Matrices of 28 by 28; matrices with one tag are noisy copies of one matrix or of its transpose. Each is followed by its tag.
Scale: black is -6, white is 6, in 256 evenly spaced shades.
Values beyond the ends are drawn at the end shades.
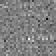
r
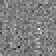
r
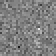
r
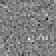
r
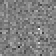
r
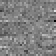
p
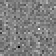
r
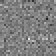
r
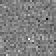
r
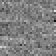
p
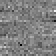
p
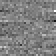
p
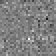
r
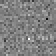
r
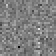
r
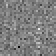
r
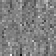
p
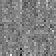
p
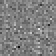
r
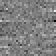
p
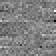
p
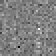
r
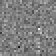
r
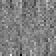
p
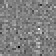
r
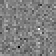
r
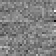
p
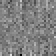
p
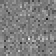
r
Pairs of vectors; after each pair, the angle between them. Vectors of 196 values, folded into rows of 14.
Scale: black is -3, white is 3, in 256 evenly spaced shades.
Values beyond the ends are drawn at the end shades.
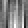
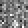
partly aligned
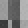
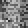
partly opposed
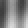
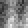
nearly parallel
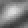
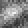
nearly parallel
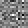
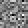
nearly opposite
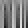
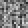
partly opposed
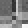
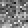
partly aligned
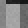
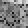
partly opposed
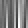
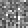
partly aligned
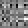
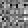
nearly parallel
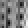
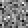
orthogonal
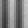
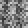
partly aligned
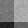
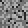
orthogonal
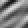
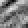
nearly parallel
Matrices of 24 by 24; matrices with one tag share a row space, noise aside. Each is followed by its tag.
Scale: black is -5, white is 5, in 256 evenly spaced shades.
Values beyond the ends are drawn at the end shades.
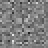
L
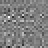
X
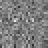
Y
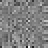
Y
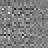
X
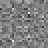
L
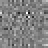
Y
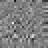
Y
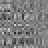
X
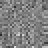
Y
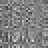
Y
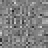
Y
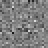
L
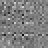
X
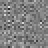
X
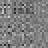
X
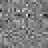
Y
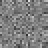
Y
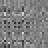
X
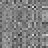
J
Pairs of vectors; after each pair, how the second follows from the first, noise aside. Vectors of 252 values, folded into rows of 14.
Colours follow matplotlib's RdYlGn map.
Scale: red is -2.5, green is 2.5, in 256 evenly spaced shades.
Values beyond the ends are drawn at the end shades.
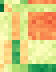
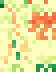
partly zeroed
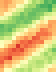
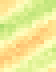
shrunk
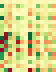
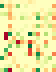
partly zeroed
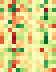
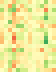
shrunk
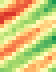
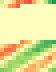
partly zeroed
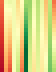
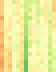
shrunk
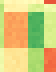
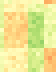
shrunk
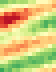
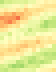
shrunk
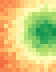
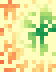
partly zeroed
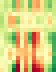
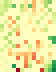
partly zeroed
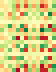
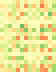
shrunk
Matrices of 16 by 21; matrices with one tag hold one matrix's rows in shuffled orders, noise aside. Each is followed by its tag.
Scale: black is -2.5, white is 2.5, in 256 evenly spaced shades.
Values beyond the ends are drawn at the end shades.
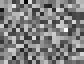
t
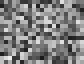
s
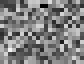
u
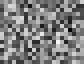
t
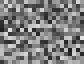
u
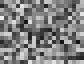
s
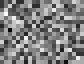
t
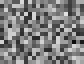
t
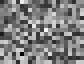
s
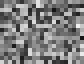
s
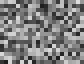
u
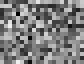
s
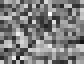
s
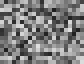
s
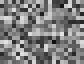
s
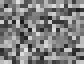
s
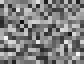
u
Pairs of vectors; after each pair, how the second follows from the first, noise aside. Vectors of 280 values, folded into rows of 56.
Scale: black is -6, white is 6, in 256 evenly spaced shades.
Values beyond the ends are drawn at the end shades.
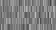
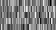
scaled up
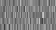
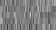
shuffled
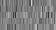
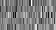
scaled up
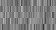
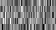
scaled up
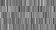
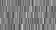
shuffled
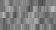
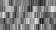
scaled up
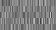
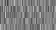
shuffled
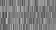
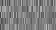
shuffled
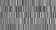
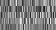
scaled up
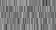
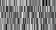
scaled up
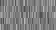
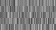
shuffled
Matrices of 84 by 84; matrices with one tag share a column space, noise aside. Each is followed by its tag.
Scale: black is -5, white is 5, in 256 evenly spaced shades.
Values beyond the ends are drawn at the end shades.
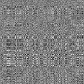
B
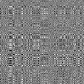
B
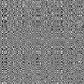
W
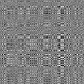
B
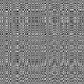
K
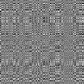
K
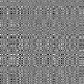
B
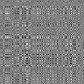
B
